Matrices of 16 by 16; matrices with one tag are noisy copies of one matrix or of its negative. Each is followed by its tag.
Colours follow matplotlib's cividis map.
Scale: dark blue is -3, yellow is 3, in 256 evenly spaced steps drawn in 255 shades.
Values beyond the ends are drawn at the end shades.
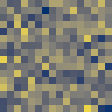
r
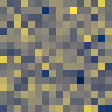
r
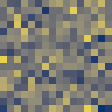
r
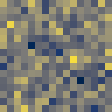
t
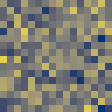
r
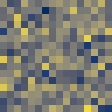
r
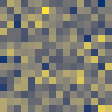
r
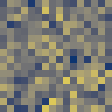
t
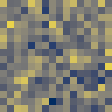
t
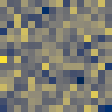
r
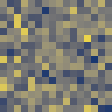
r
